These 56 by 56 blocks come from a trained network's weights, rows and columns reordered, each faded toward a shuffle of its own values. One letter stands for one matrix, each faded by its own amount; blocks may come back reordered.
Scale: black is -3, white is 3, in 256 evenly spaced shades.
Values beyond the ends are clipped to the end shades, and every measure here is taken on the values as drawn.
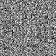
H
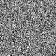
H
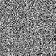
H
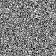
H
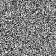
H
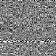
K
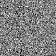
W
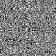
K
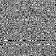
K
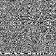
K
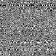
K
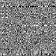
K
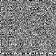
K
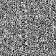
H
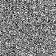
W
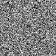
H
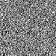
H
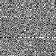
K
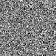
W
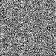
H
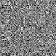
K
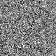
W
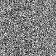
H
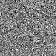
W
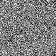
W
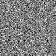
W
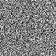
H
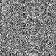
H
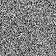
W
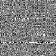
K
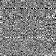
K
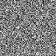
H
